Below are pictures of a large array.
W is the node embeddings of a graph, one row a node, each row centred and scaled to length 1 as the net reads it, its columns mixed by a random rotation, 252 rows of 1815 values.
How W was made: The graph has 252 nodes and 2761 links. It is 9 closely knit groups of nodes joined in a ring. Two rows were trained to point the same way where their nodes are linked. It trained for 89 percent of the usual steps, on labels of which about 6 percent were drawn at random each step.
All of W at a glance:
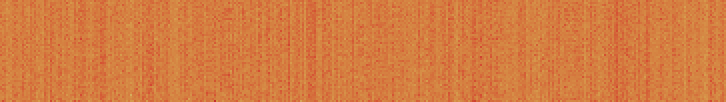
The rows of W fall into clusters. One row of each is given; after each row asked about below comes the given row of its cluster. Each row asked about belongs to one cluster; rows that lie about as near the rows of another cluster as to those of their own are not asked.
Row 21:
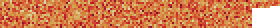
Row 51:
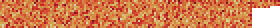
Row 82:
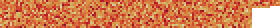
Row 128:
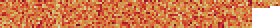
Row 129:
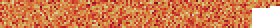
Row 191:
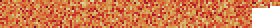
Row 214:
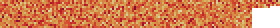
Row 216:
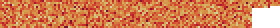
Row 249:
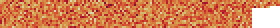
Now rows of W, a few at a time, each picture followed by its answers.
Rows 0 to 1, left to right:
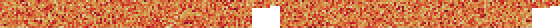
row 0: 128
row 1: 214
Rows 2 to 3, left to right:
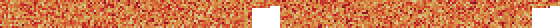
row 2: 82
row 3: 51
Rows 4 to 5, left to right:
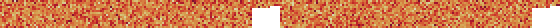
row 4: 51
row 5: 129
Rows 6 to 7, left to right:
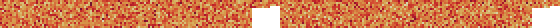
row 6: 249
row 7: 216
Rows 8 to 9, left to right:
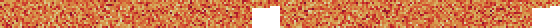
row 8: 21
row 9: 21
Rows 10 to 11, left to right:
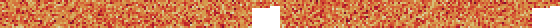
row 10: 128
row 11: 51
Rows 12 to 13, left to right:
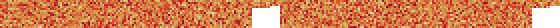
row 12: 82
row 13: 249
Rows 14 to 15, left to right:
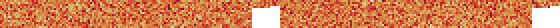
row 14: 82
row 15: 191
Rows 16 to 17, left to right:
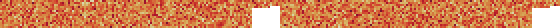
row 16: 191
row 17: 128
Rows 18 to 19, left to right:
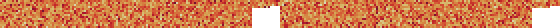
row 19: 21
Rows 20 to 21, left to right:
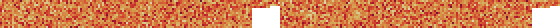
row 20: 249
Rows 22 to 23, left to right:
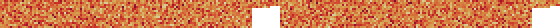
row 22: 214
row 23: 129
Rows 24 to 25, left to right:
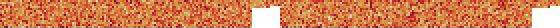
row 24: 129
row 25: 216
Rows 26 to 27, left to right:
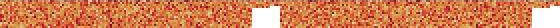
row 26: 129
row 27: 129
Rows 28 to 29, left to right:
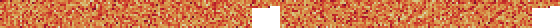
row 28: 191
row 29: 51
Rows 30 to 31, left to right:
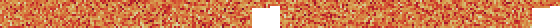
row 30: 82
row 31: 82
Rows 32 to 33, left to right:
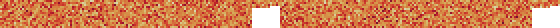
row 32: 191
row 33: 21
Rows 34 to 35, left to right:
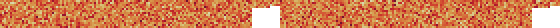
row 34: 129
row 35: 191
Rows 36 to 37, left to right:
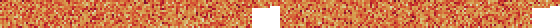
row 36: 191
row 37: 216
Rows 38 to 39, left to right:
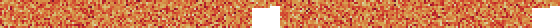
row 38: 129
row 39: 191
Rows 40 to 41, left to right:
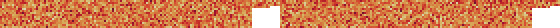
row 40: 128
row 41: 51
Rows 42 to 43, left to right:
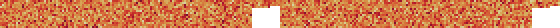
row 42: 216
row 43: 128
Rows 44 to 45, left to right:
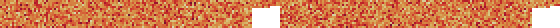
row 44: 82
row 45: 129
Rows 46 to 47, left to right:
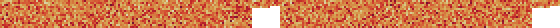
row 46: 21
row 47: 21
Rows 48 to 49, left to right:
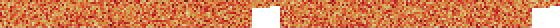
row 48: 129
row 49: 129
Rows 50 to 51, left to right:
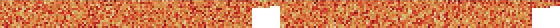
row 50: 21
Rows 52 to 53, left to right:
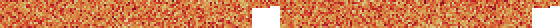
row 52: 214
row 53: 191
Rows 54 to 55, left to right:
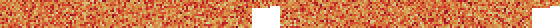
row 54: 191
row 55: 82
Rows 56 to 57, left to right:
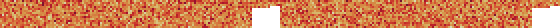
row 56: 51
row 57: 128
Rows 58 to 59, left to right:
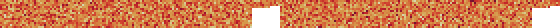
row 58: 82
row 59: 51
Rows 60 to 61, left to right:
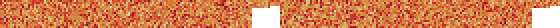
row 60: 216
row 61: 249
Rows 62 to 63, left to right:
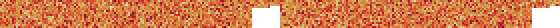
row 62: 216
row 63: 128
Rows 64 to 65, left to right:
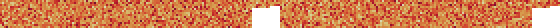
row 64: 129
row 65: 21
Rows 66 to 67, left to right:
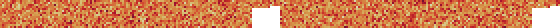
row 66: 216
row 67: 216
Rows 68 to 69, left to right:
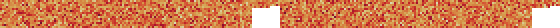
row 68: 128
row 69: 214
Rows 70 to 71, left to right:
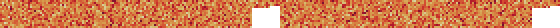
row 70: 129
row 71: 51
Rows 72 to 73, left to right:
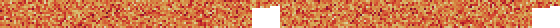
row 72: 21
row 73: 128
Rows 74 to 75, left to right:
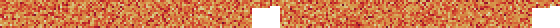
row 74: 82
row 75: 129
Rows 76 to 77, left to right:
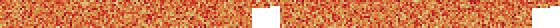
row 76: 191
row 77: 51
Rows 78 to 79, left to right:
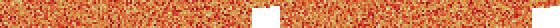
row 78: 129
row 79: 21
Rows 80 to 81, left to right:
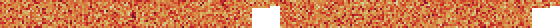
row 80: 216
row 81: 191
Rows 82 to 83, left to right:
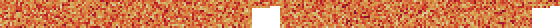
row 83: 51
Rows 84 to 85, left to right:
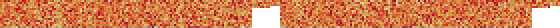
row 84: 128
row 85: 191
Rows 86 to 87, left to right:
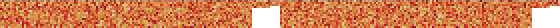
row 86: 21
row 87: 249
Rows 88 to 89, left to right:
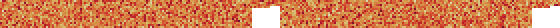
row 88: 249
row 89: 128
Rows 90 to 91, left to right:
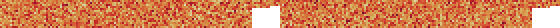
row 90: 82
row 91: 51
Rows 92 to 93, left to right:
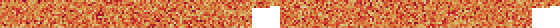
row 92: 128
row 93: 249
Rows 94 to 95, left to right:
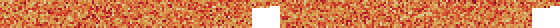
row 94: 21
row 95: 51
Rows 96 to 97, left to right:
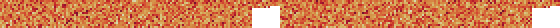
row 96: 51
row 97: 51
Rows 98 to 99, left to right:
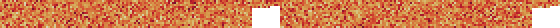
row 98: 51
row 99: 21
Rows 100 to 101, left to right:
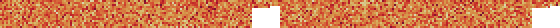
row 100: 191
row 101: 191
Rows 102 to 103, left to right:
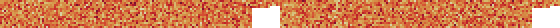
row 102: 249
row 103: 128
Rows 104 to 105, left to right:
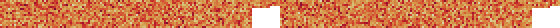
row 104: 82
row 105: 82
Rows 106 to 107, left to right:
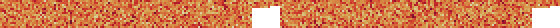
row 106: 216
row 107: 216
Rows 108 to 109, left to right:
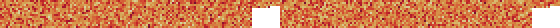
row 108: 51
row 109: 249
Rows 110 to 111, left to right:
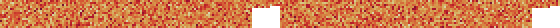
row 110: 129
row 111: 214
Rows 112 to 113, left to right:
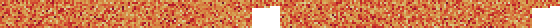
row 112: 214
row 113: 214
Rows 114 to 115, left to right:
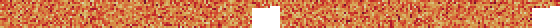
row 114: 191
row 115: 51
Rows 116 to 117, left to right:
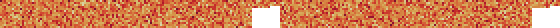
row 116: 191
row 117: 129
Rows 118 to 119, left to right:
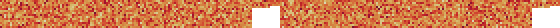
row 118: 82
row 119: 21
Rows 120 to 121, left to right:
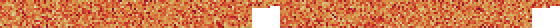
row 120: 128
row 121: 214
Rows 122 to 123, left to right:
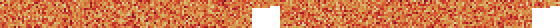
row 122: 216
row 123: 128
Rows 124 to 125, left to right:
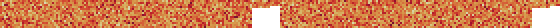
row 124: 21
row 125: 129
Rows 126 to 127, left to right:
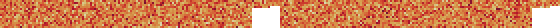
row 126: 191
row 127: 21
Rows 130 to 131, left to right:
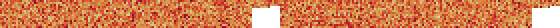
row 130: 216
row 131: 214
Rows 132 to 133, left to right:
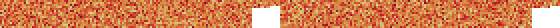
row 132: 249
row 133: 191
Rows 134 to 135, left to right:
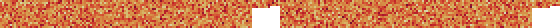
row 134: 214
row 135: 128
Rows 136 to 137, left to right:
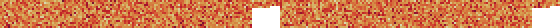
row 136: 21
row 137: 128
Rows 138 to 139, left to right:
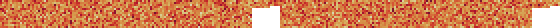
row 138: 216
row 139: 128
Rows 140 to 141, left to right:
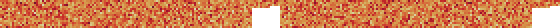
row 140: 82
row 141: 82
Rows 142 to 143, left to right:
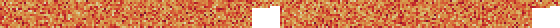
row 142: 21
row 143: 249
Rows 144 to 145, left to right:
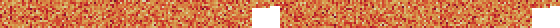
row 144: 129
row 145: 214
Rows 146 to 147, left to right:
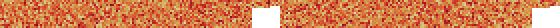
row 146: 21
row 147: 82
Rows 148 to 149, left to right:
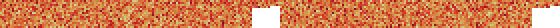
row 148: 51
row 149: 129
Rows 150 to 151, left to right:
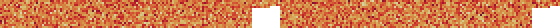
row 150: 249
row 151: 191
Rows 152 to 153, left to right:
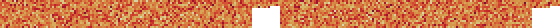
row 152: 51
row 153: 249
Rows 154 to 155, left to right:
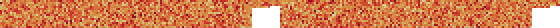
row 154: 216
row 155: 129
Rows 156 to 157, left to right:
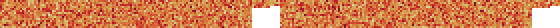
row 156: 128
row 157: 82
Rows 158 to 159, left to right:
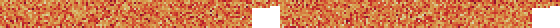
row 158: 21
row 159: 51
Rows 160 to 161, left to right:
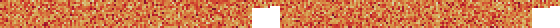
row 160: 191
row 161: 214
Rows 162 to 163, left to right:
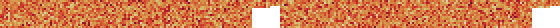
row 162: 82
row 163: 21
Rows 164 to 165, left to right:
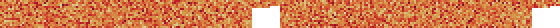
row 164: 82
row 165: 214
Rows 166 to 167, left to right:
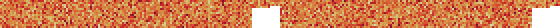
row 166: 216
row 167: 129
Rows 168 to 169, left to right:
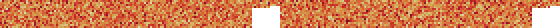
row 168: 249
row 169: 51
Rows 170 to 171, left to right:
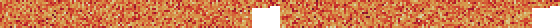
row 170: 214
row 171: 51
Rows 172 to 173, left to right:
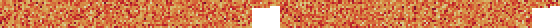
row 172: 249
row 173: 214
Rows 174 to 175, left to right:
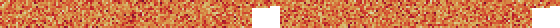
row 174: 216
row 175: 249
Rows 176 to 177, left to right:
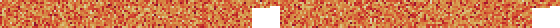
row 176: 249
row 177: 249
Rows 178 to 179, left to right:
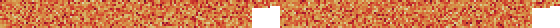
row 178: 191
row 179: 128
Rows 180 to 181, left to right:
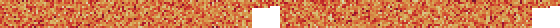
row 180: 214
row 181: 51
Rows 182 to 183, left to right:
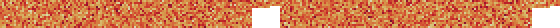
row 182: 21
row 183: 129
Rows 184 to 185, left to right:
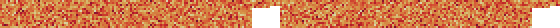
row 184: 128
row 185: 129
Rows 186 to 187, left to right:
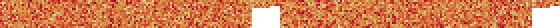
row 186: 129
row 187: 128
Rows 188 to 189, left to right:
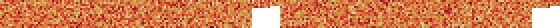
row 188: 214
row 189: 82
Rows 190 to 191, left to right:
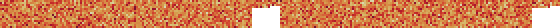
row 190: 214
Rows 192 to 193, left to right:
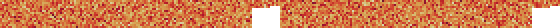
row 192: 214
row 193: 191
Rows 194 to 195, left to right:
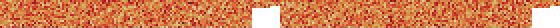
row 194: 82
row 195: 129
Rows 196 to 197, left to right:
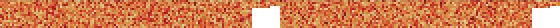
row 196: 82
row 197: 191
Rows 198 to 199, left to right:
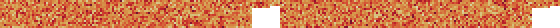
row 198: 128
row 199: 216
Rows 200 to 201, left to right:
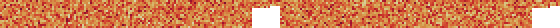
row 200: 51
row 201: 191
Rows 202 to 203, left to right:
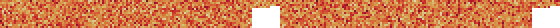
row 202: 129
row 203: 51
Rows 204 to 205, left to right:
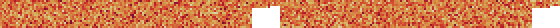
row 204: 216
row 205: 128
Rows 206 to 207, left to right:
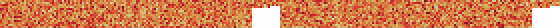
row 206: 214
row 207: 128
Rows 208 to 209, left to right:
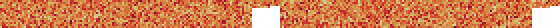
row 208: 216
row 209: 21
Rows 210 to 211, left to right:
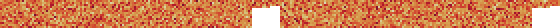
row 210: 214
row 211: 21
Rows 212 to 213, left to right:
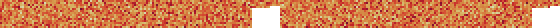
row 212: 249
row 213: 216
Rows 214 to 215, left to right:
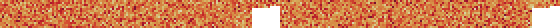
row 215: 129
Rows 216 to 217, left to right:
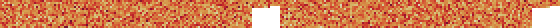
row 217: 82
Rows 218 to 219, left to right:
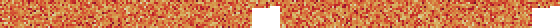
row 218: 129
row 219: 51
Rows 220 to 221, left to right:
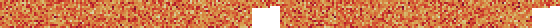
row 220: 214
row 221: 214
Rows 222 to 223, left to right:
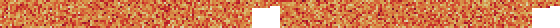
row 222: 82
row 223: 128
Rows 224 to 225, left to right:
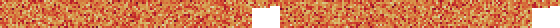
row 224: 216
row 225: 214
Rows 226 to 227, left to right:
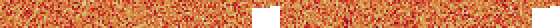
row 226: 191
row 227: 216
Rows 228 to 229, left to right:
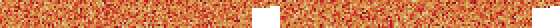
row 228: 249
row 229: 51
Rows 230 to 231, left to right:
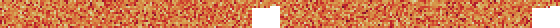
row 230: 249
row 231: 51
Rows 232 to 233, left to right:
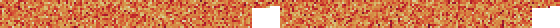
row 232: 249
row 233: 51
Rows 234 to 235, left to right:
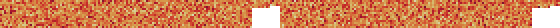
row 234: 129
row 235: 51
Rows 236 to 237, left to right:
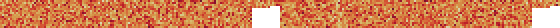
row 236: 51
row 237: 128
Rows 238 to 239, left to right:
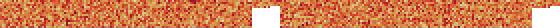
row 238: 51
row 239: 82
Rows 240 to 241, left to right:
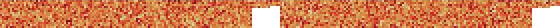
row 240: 51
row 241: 21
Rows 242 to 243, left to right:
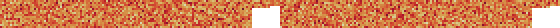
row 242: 82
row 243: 249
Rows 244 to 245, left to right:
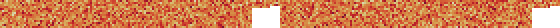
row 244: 128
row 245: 191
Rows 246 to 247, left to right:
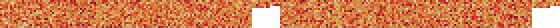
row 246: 129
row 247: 128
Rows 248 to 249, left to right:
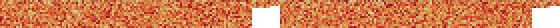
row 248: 21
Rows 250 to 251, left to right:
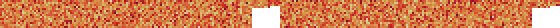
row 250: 216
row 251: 51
